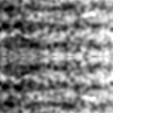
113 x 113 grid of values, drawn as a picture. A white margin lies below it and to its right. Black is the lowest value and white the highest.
No row or column stands out. Values rise toward the right. Horizontal stripes repeat 6 times down the table. The top and bottom halves mirror each other. No lone cell stands out from its neighbours.
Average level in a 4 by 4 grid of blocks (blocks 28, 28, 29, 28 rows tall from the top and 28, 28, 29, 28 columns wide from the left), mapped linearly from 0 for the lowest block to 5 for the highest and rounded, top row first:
0 2 2 4
1 2 3 5
1 2 3 5
0 2 2 4
